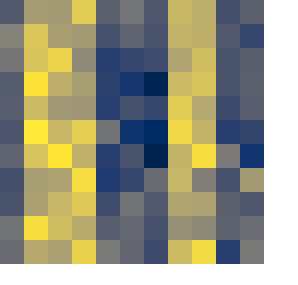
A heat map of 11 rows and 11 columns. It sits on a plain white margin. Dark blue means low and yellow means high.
Stripes running up and down repeat 2 times from left to right. The grain runs up and down. The centre is the ninth with the lowest average.
